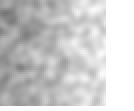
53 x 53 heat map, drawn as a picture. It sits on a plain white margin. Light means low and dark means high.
No single row or column stands out from its neighbours. Values rise toward the left. The field is mottled with small blotches. The ninth with the highest average is the top left.
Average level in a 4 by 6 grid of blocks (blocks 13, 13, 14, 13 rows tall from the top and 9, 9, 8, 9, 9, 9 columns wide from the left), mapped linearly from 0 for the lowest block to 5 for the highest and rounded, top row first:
543210 | 443210 | 432210 | 443211
